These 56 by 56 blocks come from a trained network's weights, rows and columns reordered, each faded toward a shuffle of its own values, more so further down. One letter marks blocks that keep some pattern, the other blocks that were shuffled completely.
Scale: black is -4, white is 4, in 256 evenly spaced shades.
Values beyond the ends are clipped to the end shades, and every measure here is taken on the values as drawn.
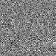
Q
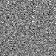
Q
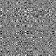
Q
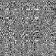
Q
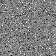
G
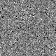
G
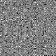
Q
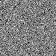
G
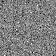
G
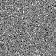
G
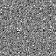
Q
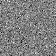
G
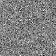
Q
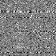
Q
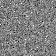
G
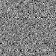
Q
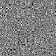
Q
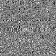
Q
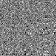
Q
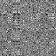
Q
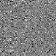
Q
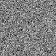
Q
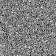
G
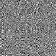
Q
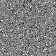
G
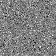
G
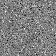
G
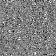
Q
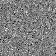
G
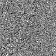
Q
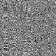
Q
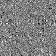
Q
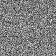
G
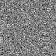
Q
